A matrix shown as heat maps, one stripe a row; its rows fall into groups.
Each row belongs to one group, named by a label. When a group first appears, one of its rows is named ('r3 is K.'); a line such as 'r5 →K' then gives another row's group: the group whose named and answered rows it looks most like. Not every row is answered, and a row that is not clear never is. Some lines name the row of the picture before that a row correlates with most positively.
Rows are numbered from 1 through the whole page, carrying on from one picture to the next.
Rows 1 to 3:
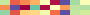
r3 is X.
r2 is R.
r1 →X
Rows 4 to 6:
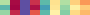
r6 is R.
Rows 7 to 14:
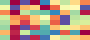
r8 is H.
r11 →X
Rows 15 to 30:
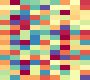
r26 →H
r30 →H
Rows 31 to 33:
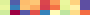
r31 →H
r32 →H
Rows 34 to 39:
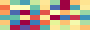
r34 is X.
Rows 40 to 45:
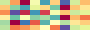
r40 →X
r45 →X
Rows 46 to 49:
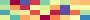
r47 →X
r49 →H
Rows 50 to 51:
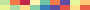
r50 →X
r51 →X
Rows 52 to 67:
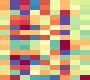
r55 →X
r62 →X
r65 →X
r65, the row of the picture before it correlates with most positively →50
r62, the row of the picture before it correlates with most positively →50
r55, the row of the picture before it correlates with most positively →50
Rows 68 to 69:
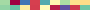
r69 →H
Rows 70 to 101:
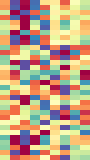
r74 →X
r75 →X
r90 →X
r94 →X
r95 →X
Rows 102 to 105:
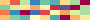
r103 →H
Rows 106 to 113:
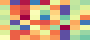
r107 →X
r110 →H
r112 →X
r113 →X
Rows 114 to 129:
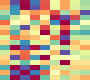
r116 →H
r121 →X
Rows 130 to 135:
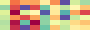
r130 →X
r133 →X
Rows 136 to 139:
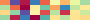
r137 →X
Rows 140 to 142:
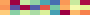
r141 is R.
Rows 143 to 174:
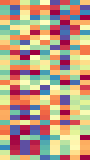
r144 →H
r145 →H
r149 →H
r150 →X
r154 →X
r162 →X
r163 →X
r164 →R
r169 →R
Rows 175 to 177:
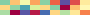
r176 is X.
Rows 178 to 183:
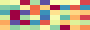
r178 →X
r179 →H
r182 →R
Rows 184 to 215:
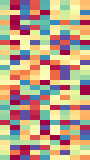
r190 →X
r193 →X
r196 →H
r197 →H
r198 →X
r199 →X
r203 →R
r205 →H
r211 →H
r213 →R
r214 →X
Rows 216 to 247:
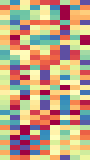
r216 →H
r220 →H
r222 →X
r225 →X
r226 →H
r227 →H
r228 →H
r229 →R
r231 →X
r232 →H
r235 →X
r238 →H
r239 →H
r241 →R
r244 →R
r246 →R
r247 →X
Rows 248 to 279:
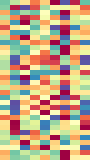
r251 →X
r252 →R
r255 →X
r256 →H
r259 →H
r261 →X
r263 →R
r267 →H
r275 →H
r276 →X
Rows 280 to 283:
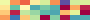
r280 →X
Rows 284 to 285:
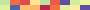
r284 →X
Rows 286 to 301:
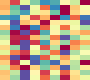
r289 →H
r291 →R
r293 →X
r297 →R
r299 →X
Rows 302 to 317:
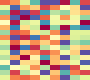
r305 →R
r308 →X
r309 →R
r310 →X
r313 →X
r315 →H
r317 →X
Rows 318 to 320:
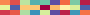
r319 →H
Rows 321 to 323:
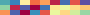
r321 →H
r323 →R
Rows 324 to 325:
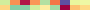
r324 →X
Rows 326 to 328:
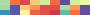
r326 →X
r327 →H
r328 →H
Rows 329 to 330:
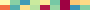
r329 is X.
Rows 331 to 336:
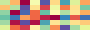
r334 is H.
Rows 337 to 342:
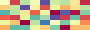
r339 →H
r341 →X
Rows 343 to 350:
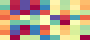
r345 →R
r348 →R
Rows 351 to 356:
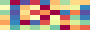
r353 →H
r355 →R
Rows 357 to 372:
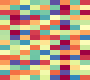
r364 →H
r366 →H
